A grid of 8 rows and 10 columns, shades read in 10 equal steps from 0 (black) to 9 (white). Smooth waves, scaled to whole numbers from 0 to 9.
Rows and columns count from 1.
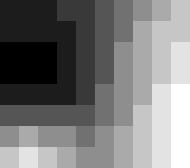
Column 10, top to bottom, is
7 7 8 8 9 9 9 9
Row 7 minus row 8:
-2 -2 -2 -1 -1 0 0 0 0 0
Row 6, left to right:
3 3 3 3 3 4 5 7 8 9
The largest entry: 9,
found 4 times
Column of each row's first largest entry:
10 9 10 10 10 10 10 10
